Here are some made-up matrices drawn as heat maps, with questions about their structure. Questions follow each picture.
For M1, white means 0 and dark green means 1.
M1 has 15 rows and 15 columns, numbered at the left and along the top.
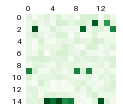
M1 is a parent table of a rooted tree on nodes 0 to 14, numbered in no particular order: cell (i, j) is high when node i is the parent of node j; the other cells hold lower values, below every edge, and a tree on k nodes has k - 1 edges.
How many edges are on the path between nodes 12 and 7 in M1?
2
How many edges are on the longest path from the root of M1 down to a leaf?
2
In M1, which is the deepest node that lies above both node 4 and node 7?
14
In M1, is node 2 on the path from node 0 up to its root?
yes
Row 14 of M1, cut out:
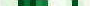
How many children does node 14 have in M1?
6
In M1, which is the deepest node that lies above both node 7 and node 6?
14
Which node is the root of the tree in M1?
2
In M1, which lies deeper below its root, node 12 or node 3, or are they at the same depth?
the same depth
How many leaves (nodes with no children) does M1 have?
11
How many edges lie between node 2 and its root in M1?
0
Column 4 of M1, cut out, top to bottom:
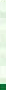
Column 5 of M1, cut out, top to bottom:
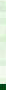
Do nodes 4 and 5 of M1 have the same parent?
yes
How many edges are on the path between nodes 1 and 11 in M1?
1
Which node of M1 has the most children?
14
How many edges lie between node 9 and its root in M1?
1
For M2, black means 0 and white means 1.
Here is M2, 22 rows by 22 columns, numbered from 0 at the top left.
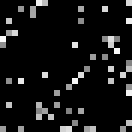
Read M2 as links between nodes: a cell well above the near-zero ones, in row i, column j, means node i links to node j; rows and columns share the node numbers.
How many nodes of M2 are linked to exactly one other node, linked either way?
3
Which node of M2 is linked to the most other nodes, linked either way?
node 21
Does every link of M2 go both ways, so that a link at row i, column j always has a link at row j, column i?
yes
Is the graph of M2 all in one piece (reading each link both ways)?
no
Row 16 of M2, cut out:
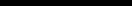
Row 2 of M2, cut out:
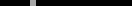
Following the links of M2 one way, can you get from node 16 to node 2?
no
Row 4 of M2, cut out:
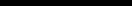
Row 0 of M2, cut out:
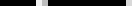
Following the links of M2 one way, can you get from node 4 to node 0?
no
